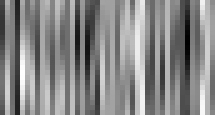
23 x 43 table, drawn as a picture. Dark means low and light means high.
Grain: streaks running down. Average level on the scale: 50%. Histogram: bell-shaped. Slope: none.
